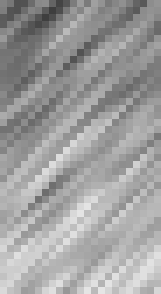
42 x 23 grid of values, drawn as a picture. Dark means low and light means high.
Grain: diagonal, up to the right. Slope: up to the bottom. Ninth with the lowest average: top left. Histogram: bell-shaped.
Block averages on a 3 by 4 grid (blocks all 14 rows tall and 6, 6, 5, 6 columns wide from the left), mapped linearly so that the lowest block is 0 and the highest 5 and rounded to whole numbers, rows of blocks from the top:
0121
3333
5555
